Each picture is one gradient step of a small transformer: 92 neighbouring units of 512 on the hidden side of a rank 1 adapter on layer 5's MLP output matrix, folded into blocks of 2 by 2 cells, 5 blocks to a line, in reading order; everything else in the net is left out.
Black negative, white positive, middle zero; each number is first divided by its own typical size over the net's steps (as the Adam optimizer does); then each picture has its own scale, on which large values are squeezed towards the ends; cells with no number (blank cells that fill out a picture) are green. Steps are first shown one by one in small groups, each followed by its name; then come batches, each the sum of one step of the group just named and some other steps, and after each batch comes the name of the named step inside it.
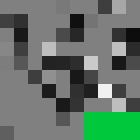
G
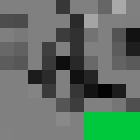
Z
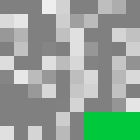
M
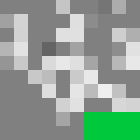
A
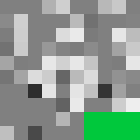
Z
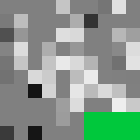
A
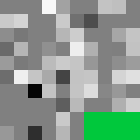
M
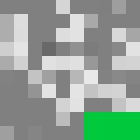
A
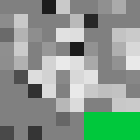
A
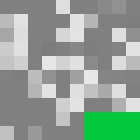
A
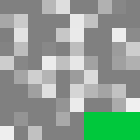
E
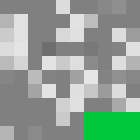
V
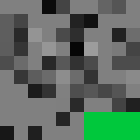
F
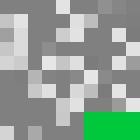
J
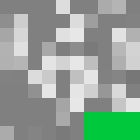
V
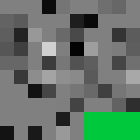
F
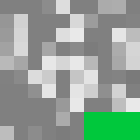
V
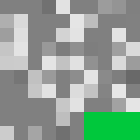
J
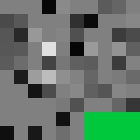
F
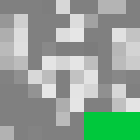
V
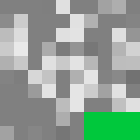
V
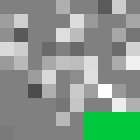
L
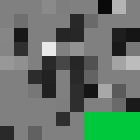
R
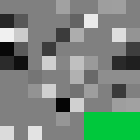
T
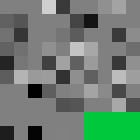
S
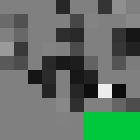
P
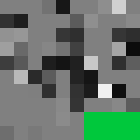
P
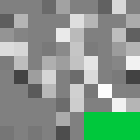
L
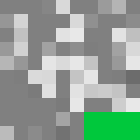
L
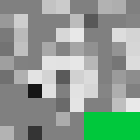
S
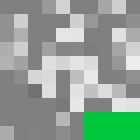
L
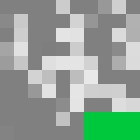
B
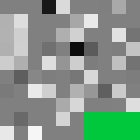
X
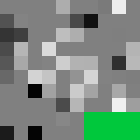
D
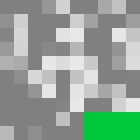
B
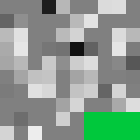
X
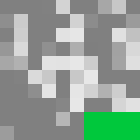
B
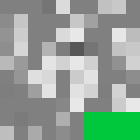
X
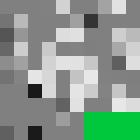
D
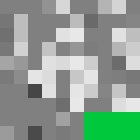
D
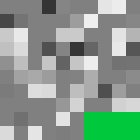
X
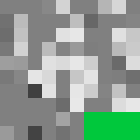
D
